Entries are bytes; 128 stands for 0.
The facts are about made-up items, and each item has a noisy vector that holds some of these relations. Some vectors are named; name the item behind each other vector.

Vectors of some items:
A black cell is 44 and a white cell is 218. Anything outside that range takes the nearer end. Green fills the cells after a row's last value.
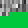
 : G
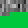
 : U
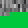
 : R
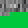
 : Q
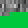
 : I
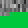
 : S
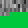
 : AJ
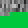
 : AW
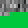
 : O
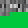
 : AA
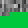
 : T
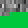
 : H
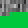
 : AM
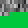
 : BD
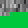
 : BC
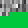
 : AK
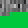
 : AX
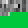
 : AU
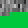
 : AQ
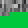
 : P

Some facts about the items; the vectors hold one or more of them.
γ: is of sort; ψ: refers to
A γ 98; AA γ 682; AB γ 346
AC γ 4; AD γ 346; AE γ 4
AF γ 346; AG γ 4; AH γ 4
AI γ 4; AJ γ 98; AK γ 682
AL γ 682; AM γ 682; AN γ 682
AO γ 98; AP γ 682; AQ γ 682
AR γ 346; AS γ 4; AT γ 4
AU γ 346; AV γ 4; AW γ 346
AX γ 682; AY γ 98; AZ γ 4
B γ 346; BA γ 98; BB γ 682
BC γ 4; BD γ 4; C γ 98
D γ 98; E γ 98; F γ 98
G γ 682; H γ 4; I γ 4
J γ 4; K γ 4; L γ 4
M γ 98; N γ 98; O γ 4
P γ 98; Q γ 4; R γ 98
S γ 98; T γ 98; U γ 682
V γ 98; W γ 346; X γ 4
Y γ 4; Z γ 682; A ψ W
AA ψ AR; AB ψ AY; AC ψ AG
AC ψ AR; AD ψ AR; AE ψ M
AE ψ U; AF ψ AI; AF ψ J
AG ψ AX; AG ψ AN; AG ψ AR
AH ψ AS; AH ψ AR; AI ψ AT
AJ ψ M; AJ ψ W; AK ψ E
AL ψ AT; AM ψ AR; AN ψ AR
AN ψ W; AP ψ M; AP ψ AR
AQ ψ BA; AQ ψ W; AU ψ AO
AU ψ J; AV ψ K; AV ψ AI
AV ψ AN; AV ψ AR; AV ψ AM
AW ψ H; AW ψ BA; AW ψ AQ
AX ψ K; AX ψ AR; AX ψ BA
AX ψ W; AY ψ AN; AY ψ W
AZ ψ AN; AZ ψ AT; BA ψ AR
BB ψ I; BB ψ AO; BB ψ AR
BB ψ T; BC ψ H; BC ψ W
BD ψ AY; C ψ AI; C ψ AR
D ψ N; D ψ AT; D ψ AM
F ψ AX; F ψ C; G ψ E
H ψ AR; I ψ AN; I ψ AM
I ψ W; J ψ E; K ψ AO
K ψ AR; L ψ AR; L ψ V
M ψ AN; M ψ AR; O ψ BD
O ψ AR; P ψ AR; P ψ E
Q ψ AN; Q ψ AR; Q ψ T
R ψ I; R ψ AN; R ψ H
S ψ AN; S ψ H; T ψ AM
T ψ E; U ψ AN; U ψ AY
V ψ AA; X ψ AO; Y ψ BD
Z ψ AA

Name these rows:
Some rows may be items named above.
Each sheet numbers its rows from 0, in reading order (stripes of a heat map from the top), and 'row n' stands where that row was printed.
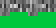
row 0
V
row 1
T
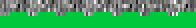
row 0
AE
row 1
A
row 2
AY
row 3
A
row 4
AD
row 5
AT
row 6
X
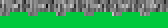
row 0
P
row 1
BB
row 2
J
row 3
F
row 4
AZ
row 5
BC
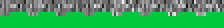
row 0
AP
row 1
BC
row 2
AI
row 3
L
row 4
A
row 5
AW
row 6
Y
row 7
AH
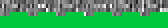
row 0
AR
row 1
Z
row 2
D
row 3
AL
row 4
AY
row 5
N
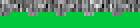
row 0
AO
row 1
AE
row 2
AF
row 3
AB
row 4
F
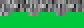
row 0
BD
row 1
AW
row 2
B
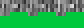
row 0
B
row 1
C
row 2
E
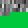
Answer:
W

